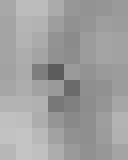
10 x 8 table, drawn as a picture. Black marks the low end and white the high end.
In the centre lies a patch that is rougher than the rest. Values change most from cell to cell in the centre. The top right is the calmest part. The bottom left is the ninth with the highest average. The ninth with the lowest average is the centre.
